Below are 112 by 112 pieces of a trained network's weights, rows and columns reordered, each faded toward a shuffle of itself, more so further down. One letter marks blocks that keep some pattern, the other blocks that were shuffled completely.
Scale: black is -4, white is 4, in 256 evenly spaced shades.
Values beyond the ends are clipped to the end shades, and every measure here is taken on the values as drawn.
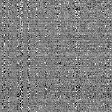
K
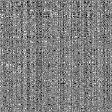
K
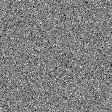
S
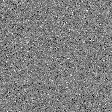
S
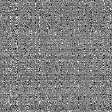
K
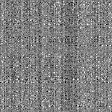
K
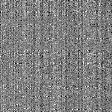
K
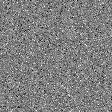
S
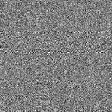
K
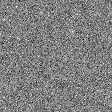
S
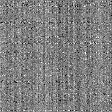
K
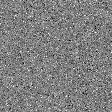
S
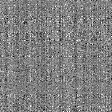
K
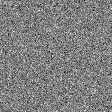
S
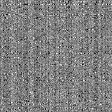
K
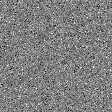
S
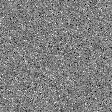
S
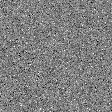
S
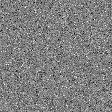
S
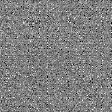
K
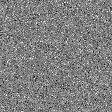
S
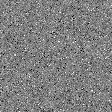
S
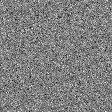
S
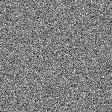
S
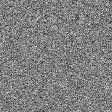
K
